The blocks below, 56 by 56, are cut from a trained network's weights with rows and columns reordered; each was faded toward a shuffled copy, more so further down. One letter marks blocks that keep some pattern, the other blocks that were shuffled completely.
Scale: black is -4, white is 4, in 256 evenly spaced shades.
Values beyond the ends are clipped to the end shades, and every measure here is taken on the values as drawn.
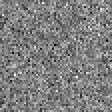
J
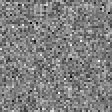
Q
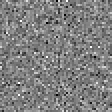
Q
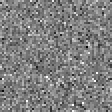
J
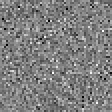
Q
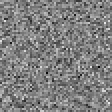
Q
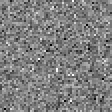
J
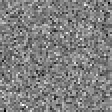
J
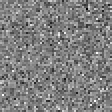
J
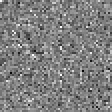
Q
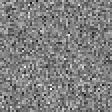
Q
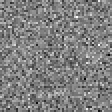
Q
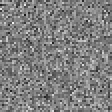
J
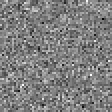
Q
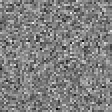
Q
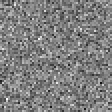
J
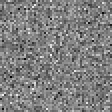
J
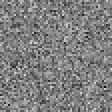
Q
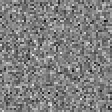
Q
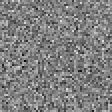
Q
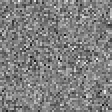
J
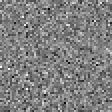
Q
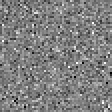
J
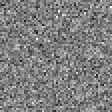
J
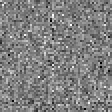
Q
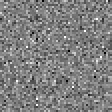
Q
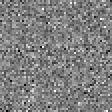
Q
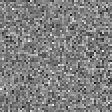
J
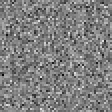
Q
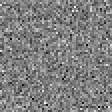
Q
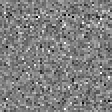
Q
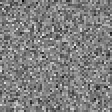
Q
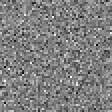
Q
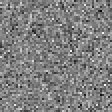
Q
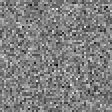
J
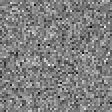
Q
